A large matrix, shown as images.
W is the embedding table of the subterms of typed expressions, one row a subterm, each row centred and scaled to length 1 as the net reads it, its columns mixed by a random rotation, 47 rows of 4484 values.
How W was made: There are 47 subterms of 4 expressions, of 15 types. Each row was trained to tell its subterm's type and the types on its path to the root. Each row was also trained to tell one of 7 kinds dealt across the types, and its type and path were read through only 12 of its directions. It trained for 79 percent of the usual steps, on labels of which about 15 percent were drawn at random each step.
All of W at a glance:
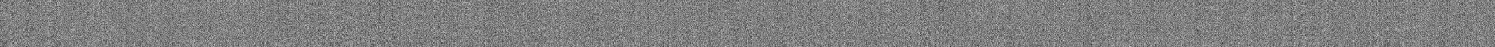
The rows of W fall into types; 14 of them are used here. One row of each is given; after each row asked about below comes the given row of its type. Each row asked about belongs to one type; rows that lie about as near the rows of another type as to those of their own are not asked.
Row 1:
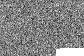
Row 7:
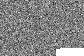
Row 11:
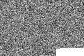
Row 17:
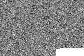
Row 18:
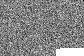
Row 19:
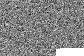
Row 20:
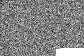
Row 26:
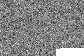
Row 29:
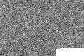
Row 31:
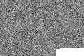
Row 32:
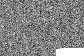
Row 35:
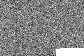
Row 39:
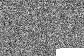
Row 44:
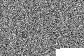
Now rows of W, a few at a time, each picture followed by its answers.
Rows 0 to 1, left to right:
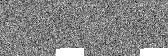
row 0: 20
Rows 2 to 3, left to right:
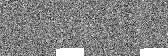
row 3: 39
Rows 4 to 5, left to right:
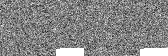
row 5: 11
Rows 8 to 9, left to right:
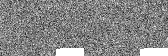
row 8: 1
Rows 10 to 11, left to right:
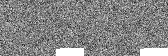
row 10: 20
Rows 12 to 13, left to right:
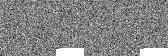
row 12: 32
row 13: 39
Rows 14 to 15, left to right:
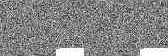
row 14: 35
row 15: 19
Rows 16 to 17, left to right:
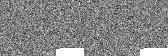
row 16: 31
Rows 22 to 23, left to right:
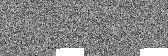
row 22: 18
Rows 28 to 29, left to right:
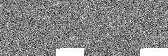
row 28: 26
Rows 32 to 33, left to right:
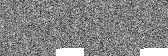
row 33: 17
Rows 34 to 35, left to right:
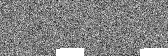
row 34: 11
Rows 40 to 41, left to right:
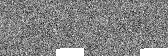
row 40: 1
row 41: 1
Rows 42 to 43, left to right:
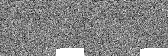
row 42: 17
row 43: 17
